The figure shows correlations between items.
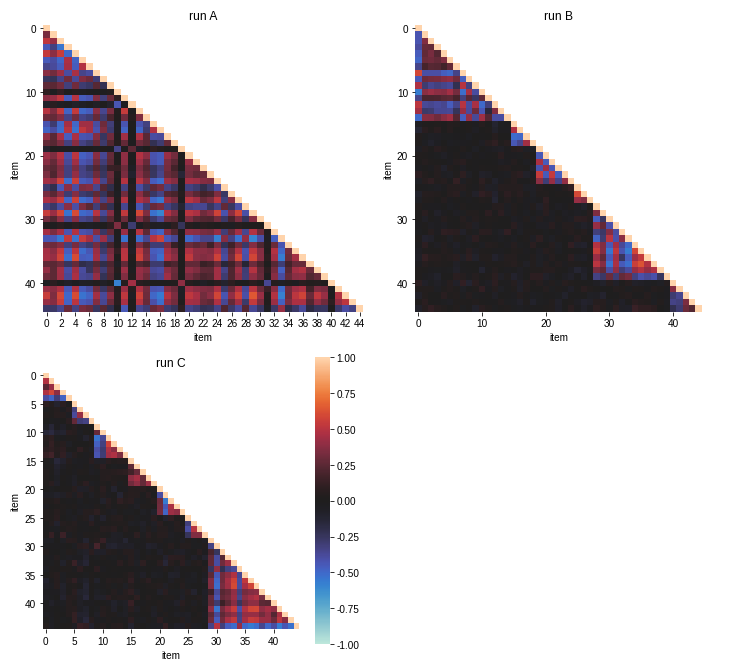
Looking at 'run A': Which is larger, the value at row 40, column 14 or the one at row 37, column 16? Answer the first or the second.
the first
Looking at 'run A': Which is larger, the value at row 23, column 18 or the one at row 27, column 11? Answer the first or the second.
the second
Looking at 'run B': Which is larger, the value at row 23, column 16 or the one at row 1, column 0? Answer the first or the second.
the first
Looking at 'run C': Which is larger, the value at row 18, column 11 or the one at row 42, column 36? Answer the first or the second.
the second
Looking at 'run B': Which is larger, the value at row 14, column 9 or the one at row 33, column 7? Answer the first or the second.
the second
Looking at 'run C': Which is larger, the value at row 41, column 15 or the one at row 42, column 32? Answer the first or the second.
the second
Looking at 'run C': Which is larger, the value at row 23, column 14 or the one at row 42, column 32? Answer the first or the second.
the second
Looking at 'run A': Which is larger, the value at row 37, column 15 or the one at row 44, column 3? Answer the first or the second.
the second
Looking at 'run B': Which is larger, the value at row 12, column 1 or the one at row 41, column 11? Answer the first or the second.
the second
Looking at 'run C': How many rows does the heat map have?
45
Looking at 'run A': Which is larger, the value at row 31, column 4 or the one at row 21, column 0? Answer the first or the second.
the second
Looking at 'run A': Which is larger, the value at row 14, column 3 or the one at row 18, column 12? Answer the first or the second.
the second
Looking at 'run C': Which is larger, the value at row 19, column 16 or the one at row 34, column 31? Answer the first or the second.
the first
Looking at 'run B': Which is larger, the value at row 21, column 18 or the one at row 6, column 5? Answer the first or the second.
the second
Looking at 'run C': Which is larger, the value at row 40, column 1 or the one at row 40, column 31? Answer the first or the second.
the second
